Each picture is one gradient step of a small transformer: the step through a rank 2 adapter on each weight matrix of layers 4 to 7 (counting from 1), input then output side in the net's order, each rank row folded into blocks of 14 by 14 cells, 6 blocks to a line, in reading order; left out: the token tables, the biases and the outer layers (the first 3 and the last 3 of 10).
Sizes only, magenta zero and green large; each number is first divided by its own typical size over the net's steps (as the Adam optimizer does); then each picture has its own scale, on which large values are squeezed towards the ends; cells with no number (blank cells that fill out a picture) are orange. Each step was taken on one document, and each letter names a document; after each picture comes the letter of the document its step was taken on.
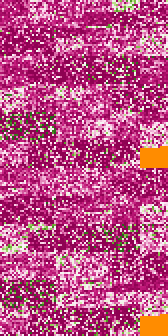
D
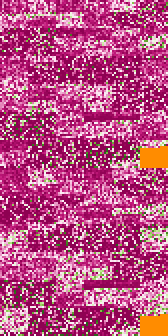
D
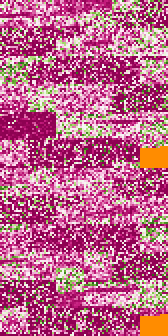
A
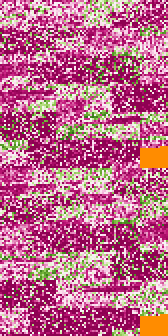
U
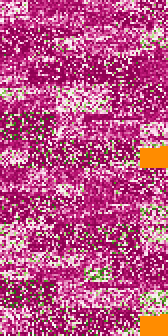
D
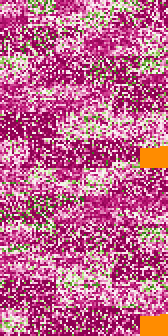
A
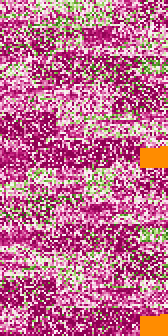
A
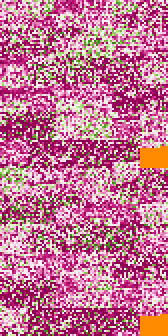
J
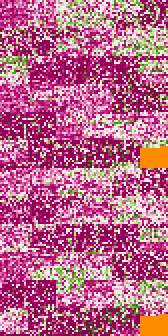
A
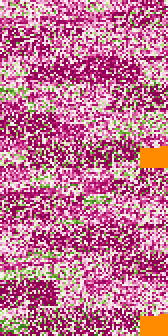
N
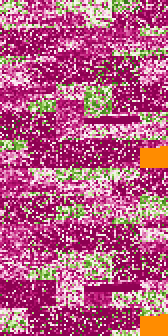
U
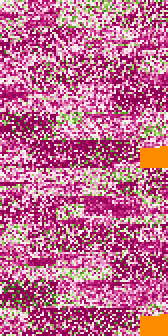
J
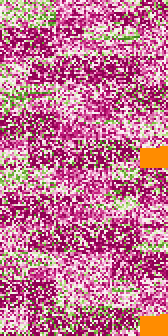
N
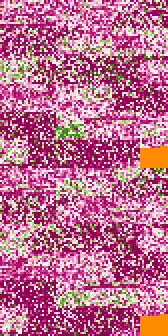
J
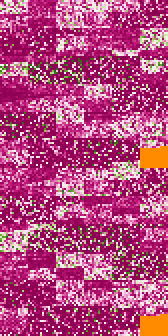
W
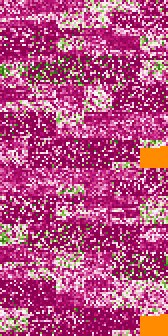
W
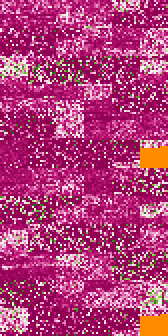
W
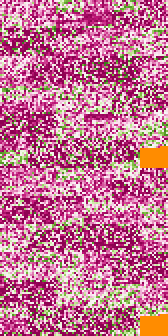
N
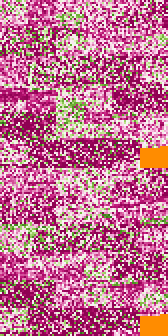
J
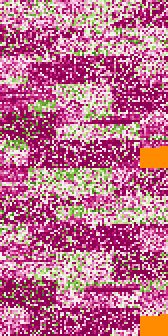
U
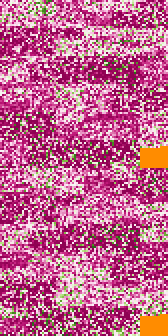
D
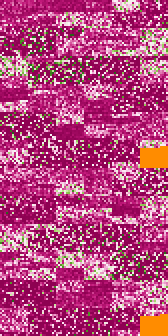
W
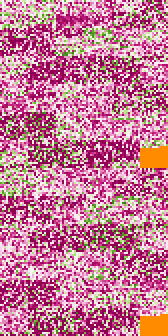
N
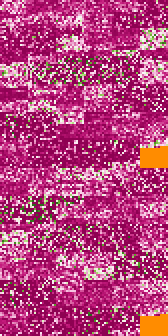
W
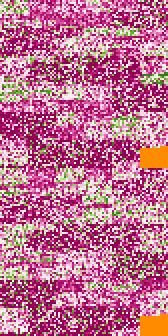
N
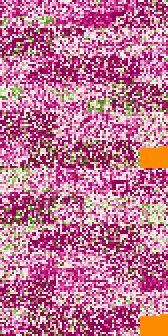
N
